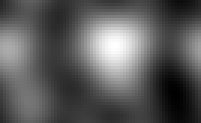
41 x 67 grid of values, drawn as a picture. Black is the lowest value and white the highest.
Ninth with the highest average: centre. Grain: smooth. Lone odd cells: none. Ninth with the lowest average: bottom right.
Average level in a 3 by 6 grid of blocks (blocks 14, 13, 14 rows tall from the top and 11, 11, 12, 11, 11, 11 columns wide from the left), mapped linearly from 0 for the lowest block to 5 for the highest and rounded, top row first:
2 1 2 4 2 1
3 1 3 5 2 2
2 2 1 2 1 0
